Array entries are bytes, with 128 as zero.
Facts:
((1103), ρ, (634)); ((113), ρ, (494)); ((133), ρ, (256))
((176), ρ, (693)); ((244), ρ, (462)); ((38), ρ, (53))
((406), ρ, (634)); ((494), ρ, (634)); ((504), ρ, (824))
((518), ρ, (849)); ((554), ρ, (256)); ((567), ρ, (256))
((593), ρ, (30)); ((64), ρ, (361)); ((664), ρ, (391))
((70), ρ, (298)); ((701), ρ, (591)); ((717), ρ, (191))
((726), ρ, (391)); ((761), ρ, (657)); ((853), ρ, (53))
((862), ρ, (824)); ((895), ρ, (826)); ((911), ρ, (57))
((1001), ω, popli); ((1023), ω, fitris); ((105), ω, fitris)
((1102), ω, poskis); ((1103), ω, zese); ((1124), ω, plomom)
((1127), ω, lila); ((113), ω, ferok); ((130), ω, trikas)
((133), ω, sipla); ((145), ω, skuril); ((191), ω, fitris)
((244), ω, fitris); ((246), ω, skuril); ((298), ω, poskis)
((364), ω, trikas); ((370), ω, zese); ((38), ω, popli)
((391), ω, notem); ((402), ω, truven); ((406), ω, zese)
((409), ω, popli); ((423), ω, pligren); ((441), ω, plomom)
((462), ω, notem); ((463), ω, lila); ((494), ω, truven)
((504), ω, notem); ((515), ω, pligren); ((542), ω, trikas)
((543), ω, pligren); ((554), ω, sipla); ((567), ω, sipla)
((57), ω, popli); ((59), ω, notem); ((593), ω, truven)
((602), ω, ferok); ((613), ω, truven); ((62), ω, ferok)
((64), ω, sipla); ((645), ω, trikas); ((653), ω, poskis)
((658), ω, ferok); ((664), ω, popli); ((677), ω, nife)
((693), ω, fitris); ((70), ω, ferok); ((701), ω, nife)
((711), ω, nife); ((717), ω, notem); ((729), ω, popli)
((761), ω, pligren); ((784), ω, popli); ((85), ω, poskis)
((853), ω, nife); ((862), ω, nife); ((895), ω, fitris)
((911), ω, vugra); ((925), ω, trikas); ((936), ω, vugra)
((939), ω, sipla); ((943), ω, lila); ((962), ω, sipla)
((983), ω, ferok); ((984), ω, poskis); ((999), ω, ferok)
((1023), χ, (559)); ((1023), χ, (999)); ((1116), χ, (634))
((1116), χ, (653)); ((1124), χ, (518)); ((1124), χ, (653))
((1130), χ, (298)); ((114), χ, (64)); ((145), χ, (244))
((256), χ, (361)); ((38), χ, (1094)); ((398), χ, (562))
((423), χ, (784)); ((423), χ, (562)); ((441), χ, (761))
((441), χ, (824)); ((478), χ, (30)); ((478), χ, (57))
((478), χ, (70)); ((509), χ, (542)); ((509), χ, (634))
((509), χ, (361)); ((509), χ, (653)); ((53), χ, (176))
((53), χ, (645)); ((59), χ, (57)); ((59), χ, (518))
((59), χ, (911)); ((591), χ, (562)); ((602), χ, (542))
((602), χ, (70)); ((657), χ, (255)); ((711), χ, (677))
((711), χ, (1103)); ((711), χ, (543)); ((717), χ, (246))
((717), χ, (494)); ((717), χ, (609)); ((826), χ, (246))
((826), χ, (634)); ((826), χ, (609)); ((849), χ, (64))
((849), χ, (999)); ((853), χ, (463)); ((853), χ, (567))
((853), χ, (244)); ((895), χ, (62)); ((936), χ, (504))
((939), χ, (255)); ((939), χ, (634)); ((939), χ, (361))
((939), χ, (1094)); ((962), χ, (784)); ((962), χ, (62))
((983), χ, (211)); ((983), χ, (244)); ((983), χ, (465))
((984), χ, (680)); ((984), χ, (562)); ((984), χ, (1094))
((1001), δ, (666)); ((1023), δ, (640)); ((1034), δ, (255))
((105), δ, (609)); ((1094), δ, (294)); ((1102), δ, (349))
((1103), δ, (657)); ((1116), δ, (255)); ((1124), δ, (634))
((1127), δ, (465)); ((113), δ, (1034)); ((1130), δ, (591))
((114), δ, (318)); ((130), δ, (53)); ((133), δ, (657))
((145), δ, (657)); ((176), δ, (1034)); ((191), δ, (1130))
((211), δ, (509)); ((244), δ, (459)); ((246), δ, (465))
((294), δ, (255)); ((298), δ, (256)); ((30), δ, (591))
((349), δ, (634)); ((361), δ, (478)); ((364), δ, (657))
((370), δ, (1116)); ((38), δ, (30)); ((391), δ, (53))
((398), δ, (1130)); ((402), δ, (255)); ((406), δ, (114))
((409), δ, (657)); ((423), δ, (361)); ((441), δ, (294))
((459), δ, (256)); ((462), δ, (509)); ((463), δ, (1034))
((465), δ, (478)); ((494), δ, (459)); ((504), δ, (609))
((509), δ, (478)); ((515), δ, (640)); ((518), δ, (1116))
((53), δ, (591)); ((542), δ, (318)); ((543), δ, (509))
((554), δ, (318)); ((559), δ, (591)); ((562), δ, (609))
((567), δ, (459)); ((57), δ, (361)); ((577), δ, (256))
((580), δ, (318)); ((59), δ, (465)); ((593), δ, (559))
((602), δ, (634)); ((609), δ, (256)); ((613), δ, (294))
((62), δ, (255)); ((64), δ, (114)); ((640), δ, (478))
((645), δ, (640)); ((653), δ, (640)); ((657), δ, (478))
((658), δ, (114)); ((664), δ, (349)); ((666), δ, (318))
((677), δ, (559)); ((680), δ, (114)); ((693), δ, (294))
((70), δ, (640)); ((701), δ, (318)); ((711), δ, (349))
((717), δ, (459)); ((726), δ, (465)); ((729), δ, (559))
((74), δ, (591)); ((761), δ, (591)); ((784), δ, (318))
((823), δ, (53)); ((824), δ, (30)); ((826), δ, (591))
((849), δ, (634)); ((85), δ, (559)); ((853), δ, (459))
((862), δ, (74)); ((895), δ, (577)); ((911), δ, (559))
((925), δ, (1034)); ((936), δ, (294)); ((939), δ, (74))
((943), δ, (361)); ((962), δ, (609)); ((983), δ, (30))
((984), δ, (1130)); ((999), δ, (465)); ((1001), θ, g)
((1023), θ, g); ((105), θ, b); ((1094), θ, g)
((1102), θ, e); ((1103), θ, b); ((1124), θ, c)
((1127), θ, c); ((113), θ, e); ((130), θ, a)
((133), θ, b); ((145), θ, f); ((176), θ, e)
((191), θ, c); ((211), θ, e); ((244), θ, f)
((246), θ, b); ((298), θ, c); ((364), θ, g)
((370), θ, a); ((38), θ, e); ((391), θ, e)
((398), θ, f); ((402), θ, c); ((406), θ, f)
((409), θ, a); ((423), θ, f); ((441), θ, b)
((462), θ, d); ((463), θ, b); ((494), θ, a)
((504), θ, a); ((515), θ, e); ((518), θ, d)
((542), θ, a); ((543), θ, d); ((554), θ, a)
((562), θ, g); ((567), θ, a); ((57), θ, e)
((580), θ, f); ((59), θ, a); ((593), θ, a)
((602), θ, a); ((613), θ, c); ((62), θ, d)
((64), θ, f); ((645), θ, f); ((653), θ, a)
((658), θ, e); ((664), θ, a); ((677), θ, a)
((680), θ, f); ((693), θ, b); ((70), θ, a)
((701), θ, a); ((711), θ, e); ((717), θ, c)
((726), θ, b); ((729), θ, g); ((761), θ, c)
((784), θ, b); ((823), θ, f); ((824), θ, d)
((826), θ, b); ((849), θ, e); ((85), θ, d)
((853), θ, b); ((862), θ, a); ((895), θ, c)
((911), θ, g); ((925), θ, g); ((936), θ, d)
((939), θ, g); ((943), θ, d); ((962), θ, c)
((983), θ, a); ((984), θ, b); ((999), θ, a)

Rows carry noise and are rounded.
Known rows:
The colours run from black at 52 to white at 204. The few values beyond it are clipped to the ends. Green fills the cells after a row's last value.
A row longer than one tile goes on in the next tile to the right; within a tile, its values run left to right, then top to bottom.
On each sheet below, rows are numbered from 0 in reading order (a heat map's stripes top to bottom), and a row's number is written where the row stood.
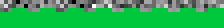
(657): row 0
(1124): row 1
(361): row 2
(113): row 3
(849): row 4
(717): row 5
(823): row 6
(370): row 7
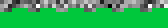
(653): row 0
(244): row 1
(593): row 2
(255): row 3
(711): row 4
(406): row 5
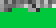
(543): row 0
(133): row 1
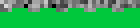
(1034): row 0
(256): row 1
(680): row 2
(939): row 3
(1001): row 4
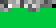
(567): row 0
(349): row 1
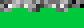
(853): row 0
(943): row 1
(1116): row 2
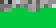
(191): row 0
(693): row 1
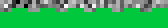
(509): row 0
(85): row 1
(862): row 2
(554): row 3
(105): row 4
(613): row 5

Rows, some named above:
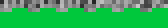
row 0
(939)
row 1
(1124)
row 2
(939)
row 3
(191)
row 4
(441)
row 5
(580)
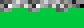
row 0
(853)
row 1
(853)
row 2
(609)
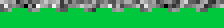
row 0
(30)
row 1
(853)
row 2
(645)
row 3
(423)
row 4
(398)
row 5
(30)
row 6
(824)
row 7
(59)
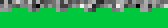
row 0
(85)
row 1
(211)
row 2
(726)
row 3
(653)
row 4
(591)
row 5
(784)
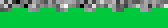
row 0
(361)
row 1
(602)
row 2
(53)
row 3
(593)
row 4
(145)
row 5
(784)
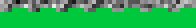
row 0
(246)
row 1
(70)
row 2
(653)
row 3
(59)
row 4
(562)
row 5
(176)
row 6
(677)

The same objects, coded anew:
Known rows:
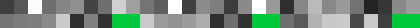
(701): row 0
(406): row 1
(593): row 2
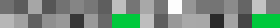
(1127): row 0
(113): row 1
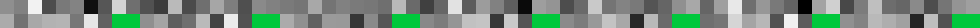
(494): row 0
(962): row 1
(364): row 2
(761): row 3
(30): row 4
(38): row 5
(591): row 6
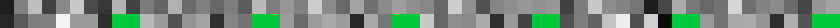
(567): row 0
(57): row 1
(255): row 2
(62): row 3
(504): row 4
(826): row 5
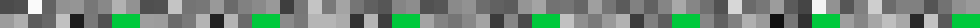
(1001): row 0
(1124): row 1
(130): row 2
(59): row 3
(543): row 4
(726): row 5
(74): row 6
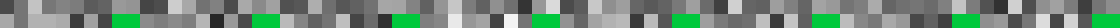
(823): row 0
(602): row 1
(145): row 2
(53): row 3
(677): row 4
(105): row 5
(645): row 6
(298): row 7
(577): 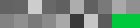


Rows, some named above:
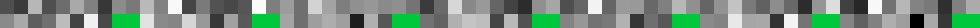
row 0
(962)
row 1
(1103)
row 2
(925)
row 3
(911)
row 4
(542)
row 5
(53)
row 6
(391)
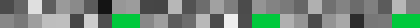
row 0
(761)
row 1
(962)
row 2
(57)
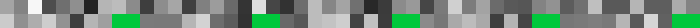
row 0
(634)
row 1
(133)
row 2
(593)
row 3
(130)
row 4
(562)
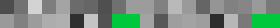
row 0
(729)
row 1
(1094)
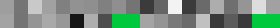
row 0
(925)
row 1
(680)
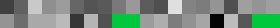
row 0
(677)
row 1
(711)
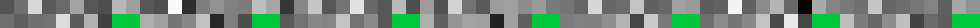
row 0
(244)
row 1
(784)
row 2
(256)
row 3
(463)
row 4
(609)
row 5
(717)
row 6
(246)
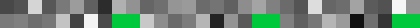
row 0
(895)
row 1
(1023)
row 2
(726)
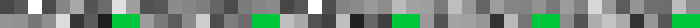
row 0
(64)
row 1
(653)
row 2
(658)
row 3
(1094)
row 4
(518)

